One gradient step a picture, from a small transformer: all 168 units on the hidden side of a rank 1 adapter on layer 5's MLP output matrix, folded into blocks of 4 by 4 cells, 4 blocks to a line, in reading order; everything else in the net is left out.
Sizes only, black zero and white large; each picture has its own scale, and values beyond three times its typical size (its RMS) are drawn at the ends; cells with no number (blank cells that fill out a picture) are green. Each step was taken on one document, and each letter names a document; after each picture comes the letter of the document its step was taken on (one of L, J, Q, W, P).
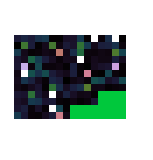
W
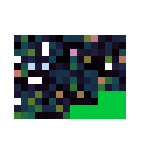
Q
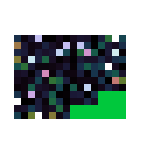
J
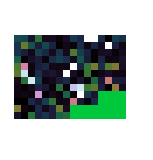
Q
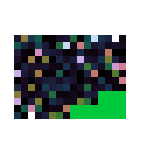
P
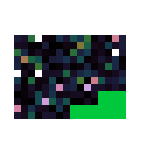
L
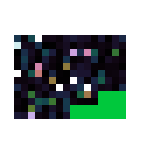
L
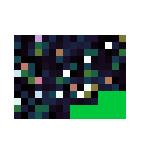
Q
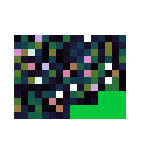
Q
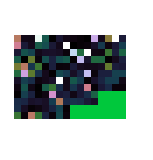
W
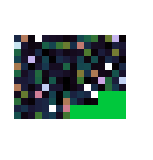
W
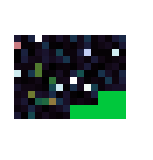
L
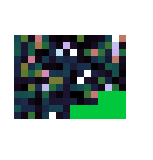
W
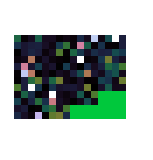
W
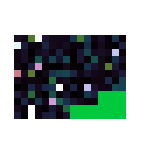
L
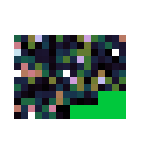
L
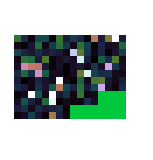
W
